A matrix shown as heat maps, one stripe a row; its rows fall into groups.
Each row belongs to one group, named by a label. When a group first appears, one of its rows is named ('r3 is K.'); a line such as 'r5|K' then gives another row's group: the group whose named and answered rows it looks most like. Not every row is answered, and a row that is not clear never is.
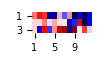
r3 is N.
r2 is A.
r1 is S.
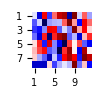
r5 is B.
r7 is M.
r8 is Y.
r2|M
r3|Y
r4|N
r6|M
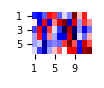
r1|Y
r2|N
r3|B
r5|M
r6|M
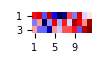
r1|B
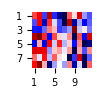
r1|B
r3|Y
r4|S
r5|A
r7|A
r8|S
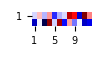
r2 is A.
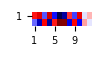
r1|B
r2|N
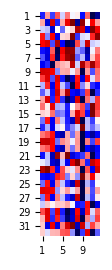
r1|A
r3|M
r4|N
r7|N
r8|Y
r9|S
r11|B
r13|B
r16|B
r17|Y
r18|S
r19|S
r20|S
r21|A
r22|M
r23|S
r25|B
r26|S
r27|B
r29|B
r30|B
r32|A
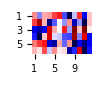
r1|A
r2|S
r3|Y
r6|A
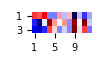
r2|Y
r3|Y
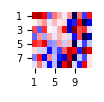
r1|S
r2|A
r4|A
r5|S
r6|M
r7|B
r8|M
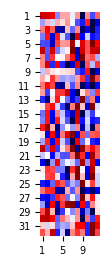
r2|A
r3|S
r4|B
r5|Y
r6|N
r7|N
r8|B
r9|A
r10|M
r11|S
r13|Y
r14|M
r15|B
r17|S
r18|N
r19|B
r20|N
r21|M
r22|Y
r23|M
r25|Y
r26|S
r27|Y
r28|N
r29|S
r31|M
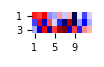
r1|S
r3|N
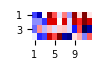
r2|Y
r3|A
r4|A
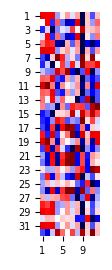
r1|S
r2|B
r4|B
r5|S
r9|A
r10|S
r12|S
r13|A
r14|M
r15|Y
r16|Y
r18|N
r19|S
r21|N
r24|B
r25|A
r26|N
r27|A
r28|S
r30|A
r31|S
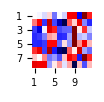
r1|M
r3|Y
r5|Y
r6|B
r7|M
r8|S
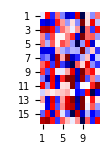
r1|B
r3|S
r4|N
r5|A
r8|B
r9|N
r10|N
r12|A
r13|N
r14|N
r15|B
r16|S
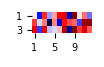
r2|M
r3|N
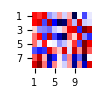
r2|B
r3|M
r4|B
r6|Y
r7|S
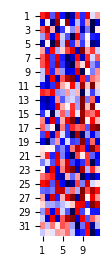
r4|B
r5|A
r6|N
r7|B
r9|B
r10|N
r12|S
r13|Y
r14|Y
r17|M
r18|B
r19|Y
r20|M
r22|A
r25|B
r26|Y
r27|N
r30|N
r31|A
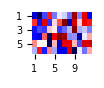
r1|Y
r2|N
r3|Y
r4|N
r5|M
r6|B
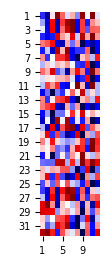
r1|Y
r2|N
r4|Y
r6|A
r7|A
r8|A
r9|M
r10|A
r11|M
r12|Y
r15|Y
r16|A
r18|B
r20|M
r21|Y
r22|Y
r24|B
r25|A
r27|N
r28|S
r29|S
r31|A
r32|S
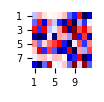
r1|A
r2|B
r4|Y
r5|A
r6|B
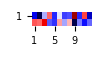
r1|Y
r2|S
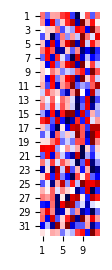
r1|A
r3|M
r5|N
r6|S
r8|N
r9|M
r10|N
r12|M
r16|B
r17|M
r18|M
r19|M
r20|S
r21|B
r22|A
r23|A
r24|B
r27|M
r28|N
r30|N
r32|M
